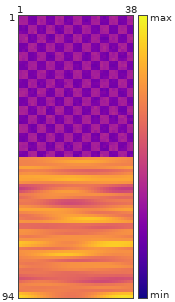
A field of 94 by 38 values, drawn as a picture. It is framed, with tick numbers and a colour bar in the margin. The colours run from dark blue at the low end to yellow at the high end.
It is made of 2 by 1 panels. Panel 1,1: low, checkered. Panel 2,1: high, streaked across.
